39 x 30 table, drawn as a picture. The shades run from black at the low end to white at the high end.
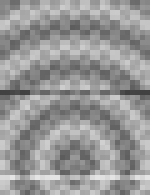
Rings: centred on the bottom middle. Slope: none. Average level on the scale: 60%. Odd lines: rows 19 and 36. Histogram: bell-shaped.
